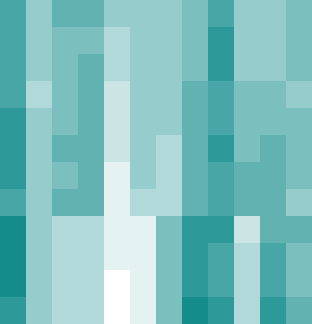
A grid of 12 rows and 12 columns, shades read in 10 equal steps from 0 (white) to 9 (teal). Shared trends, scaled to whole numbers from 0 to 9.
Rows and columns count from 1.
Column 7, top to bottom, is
4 4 4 4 4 3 3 3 5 5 5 5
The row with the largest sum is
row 6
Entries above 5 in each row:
4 2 3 4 4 6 6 7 5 4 4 5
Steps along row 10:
down down same down same up up down down up down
